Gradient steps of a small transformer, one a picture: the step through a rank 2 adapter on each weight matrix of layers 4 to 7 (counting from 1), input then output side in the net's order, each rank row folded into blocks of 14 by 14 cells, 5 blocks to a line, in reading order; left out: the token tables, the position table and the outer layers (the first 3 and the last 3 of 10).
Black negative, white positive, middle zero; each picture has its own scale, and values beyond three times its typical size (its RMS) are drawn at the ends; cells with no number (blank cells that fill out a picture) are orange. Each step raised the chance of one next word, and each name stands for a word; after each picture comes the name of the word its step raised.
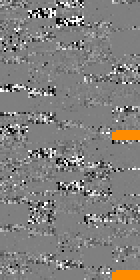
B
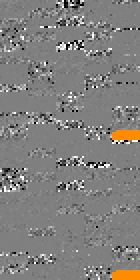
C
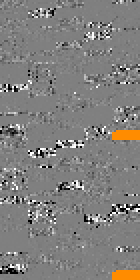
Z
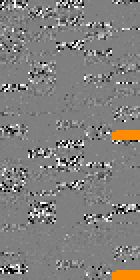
Z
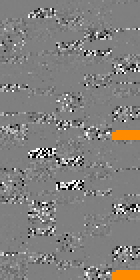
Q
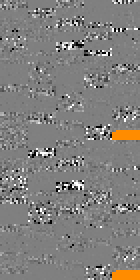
Q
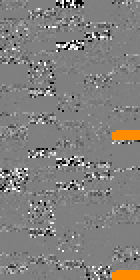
C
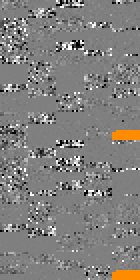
C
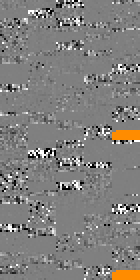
Q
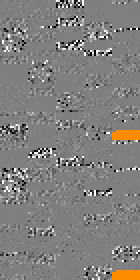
C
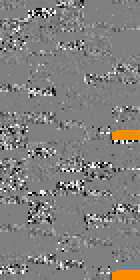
B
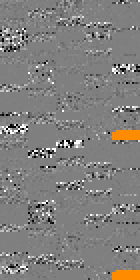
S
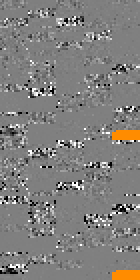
Z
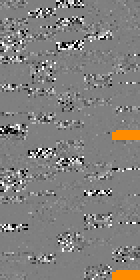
C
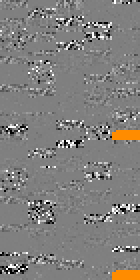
Z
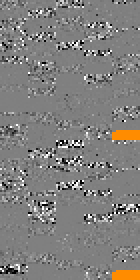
Z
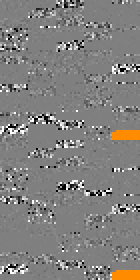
S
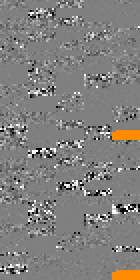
Z
